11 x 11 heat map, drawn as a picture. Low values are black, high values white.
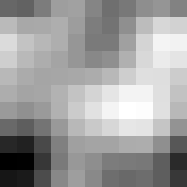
Ninth with the highest average: middle right. Ninth with the lowest average: bottom left. Stripes: none. Average level on the scale: 60%. Lone odd cells: none.
